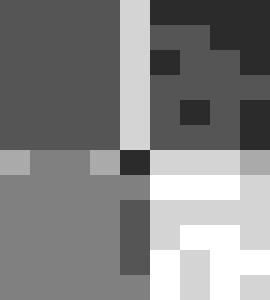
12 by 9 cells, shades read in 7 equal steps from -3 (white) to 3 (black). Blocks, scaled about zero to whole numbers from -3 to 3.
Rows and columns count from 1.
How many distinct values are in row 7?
4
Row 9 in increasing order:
-2 -2 -2 -2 0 0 0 0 1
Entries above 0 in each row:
8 8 8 8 8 8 1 0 1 1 1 0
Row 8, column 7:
-3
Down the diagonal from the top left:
1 1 1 1 -2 1 -2 -3 -2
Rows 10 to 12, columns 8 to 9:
-3 -2 / -3 -3 / -3 -2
